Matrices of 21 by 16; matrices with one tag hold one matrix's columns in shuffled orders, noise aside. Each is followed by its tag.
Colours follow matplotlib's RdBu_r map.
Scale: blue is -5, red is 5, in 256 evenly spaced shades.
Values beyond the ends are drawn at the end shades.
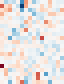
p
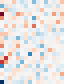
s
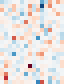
p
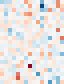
p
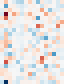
s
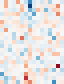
p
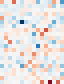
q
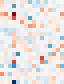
s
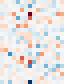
s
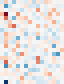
s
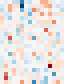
p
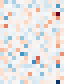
s
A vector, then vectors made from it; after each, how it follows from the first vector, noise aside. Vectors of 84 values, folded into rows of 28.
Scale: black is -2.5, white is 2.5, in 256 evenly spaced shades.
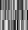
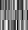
copied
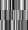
reversed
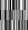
reversed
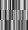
reversed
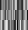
copied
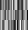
copied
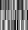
copied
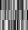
copied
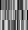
copied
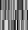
copied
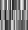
reversed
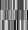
copied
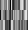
reversed
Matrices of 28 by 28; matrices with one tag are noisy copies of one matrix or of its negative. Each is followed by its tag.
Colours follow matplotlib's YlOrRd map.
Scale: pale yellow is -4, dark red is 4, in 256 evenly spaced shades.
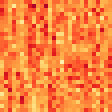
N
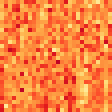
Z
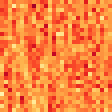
N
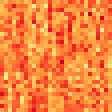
N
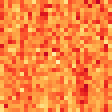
Z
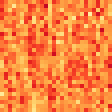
N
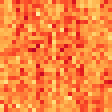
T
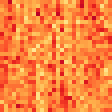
T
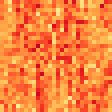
T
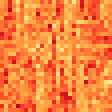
T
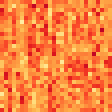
N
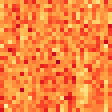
Z
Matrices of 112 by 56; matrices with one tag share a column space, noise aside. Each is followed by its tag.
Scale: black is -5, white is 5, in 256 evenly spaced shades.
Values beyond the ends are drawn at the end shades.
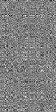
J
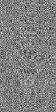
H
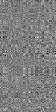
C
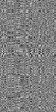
C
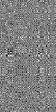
C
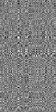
C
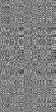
H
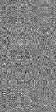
H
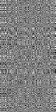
H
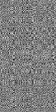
H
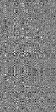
C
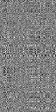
C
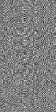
H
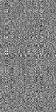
C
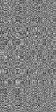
H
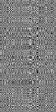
H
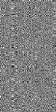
J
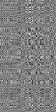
H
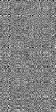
J
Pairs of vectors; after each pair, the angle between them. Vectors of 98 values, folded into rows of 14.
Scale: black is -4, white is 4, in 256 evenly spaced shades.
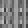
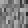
partly aligned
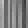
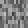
orthogonal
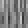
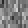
partly opposed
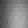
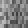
partly opposed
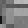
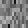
orthogonal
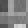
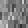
partly opposed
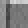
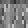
partly opposed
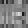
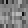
nearly parallel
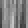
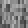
partly aligned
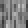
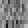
partly opposed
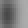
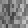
partly aligned
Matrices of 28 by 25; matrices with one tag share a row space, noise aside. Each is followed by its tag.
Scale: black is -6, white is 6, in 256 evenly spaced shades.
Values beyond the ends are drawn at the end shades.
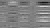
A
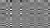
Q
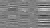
A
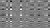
Q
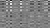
Q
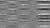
A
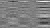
A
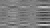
A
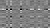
Q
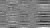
A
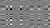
Q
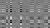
Q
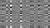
Q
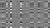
Q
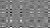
Q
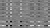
Q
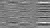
A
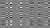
Q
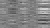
A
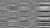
A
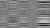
A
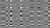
Q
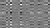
Q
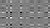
Q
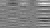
A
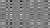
Q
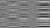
A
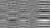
A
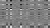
Q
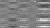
A
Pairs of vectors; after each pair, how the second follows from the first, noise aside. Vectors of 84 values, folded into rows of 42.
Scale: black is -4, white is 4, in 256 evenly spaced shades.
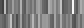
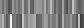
reversed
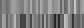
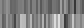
negated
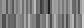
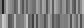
shuffled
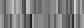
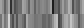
reversed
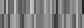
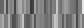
negated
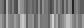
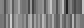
shuffled
